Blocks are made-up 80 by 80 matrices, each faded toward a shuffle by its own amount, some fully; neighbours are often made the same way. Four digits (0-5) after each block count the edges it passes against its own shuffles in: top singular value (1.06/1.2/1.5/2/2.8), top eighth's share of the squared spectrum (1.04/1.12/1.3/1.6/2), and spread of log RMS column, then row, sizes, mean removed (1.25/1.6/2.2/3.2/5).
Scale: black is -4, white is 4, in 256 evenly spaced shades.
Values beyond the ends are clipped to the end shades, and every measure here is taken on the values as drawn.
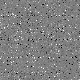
3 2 1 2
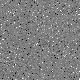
0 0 0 0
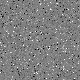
0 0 0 0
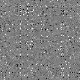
4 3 2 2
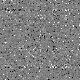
3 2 1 1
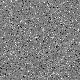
2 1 0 0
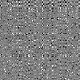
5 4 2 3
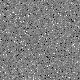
2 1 0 0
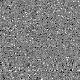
3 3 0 1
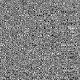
3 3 1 3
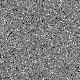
1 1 0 0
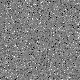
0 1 0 0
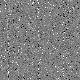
1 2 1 0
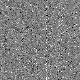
2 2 2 0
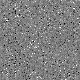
1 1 1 0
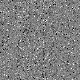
1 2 2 0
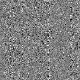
3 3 3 0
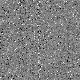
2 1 1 0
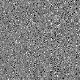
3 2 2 0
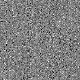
2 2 2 0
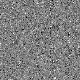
2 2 2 0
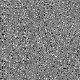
2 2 2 0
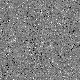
0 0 0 0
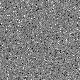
0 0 0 0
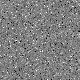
0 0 0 0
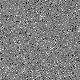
0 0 0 0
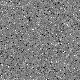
1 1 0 0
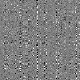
4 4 3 2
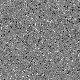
1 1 0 0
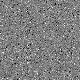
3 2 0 0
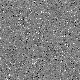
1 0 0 0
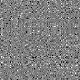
4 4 2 2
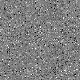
3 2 1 0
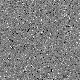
2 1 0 0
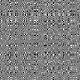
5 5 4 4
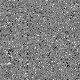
3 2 1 0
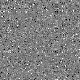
3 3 1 1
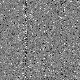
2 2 2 0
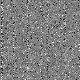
2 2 2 0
